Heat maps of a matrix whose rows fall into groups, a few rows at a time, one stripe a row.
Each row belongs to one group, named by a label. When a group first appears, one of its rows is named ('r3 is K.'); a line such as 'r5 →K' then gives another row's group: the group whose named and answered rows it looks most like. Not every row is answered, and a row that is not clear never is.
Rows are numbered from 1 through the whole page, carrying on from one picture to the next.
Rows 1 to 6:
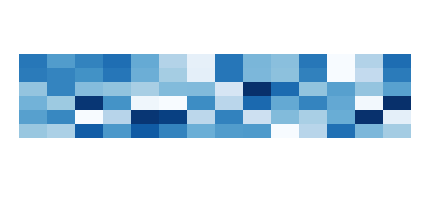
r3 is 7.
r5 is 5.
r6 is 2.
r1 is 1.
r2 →1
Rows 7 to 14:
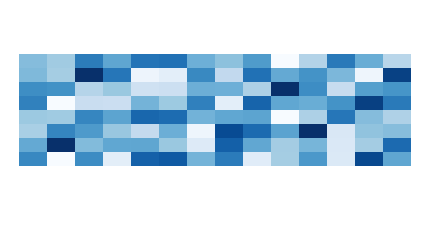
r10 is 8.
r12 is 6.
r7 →2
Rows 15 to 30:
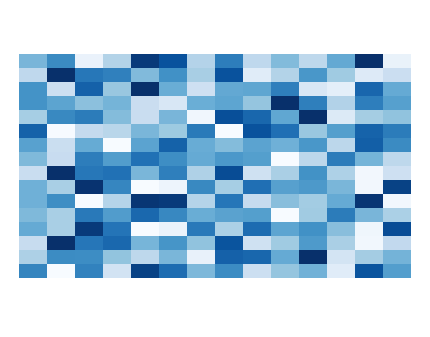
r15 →5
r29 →6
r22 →2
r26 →2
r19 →6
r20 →8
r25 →5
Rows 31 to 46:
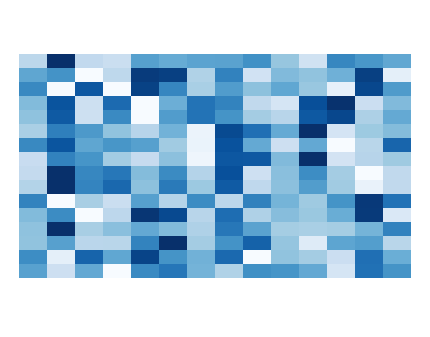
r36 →6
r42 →5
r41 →8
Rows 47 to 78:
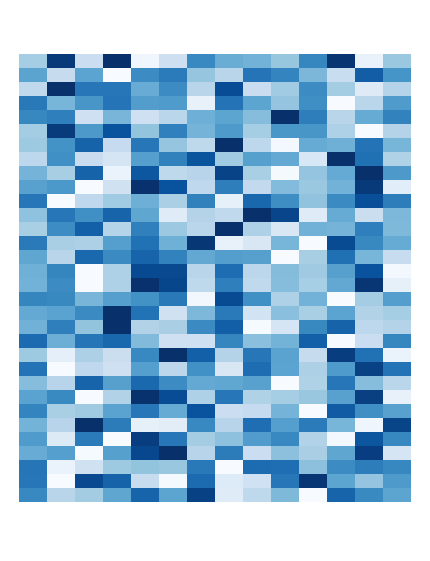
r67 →1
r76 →8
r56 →5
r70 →2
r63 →5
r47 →7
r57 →8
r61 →2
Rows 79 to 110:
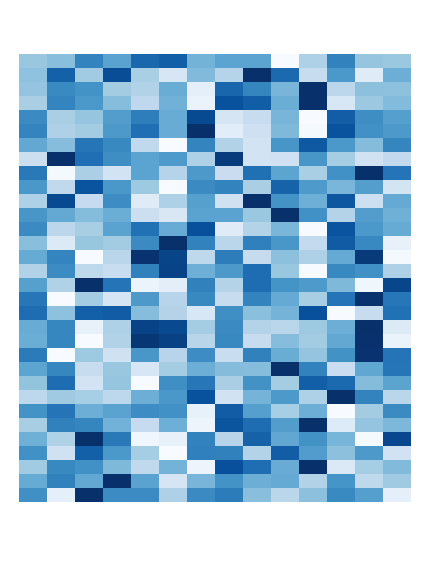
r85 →1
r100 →8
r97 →1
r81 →6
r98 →5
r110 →2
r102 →7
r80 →7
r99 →5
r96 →8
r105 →6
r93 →5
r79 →2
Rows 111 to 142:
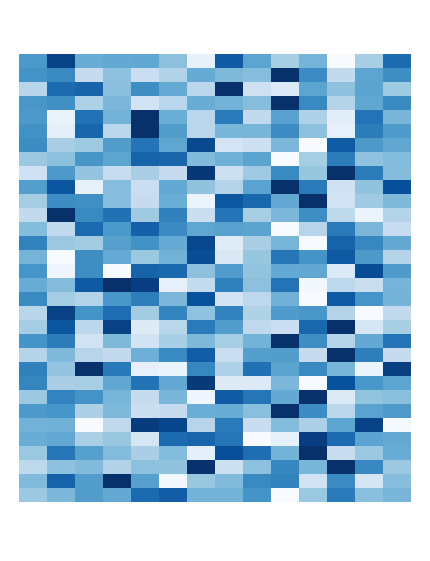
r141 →7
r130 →7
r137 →5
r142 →2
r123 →2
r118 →2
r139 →6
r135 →6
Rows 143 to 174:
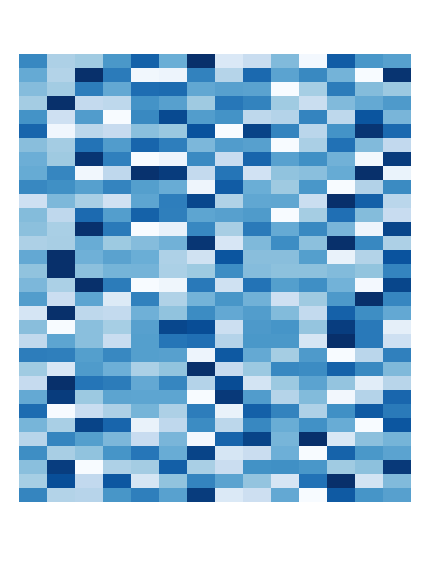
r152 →1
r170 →6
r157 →1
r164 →1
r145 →2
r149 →2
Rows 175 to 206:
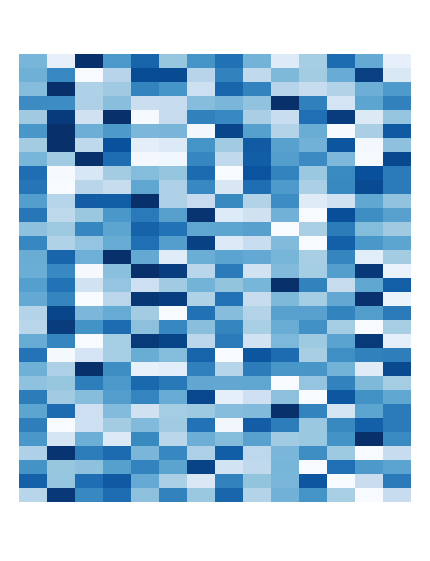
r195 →5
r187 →2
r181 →7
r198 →2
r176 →5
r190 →5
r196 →8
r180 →1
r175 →2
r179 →7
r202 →8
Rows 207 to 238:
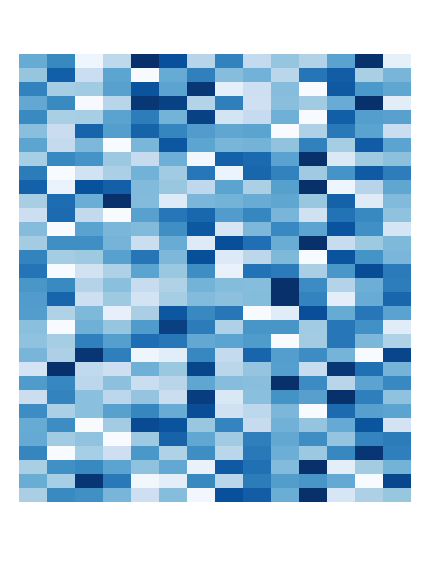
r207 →5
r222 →8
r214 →6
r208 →7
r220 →6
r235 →8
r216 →1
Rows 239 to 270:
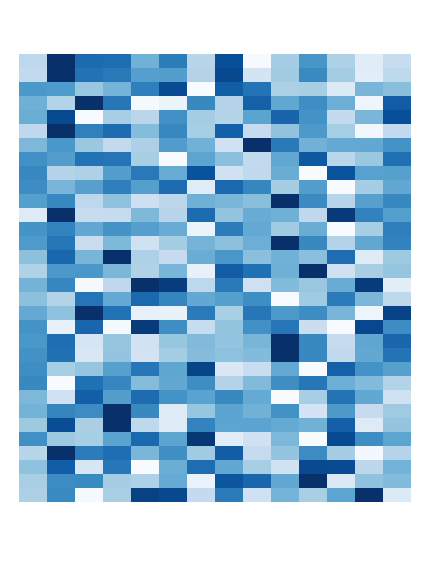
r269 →6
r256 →2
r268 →7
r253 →7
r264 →7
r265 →7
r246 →1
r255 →5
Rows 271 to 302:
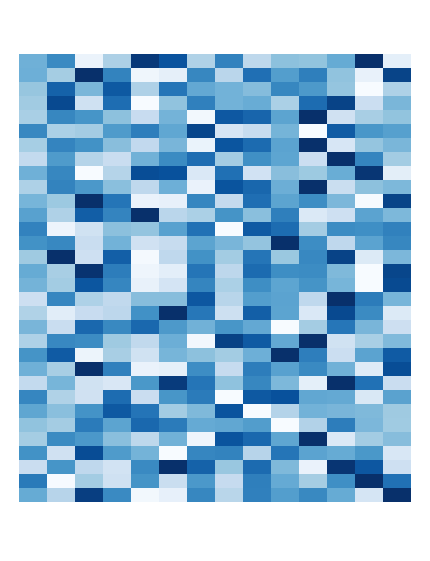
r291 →6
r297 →2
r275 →6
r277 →6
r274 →7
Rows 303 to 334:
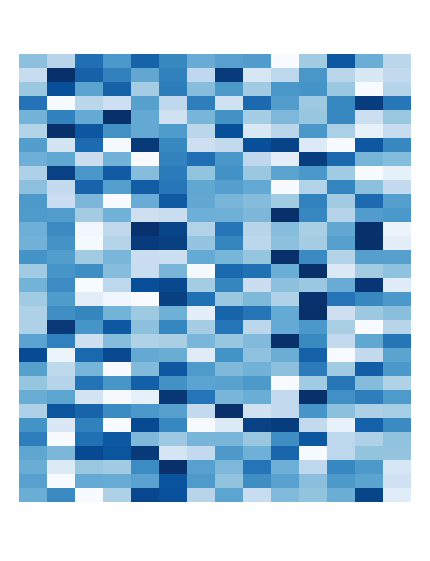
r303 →2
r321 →6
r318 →6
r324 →1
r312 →2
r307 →7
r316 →5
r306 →8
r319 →5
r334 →5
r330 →1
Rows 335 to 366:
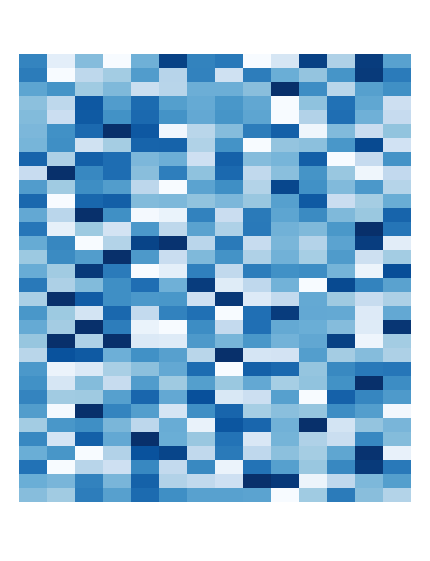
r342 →1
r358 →8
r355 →7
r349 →7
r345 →1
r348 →5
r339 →2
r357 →8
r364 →8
